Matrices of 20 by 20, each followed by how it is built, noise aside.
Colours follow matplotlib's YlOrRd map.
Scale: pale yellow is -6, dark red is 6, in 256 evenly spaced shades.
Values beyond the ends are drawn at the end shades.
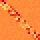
banded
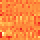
low rank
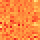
low rank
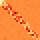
banded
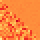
lower triangular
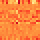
low rank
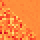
lower triangular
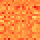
low rank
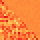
lower triangular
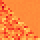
lower triangular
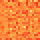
low rank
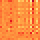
low rank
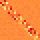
banded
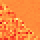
lower triangular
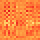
low rank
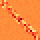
banded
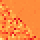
lower triangular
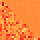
lower triangular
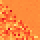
lower triangular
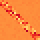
banded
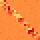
banded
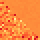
lower triangular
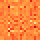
low rank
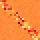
banded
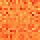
low rank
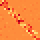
banded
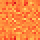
low rank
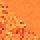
lower triangular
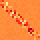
banded
